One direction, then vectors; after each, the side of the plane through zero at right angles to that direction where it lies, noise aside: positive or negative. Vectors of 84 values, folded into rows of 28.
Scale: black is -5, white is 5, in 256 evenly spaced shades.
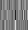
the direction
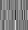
positive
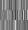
positive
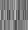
negative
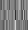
positive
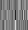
positive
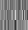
negative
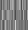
positive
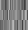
negative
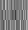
positive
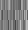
negative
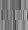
negative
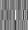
negative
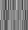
negative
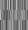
negative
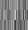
negative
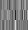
positive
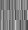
positive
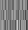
negative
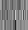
negative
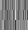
negative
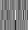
negative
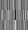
positive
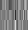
positive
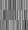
positive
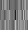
positive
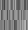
negative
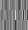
negative
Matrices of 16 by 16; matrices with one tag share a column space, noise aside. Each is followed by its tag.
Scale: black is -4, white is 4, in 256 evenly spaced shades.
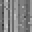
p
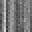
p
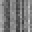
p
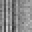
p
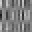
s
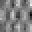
s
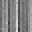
p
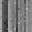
p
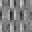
s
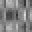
s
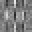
s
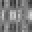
s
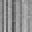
p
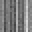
p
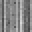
p
